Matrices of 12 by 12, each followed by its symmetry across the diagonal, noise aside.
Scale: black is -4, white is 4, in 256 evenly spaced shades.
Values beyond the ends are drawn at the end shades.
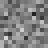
neither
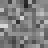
antisymmetric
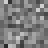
neither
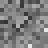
symmetric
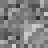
symmetric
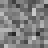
antisymmetric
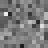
neither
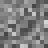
symmetric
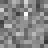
neither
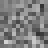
antisymmetric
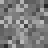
symmetric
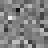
antisymmetric
